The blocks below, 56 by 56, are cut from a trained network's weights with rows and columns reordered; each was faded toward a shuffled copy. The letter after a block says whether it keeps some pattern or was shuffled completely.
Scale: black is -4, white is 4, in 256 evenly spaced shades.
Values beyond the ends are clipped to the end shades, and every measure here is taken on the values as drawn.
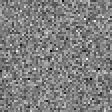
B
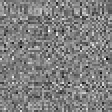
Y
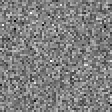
B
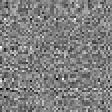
Y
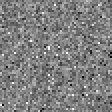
B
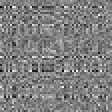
Y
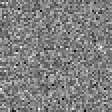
B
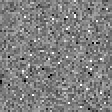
B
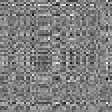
Y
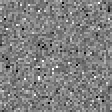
B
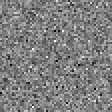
B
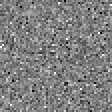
B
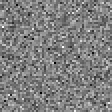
B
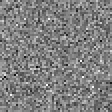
B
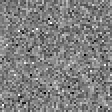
B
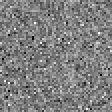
B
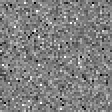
B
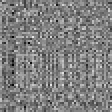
Y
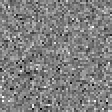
B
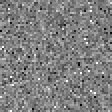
B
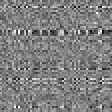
Y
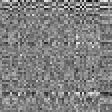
Y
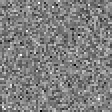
B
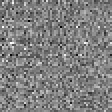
Y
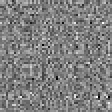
Y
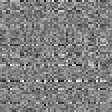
Y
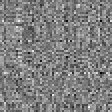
Y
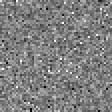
B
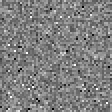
B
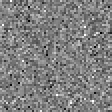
B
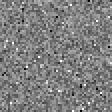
B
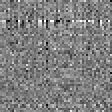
Y
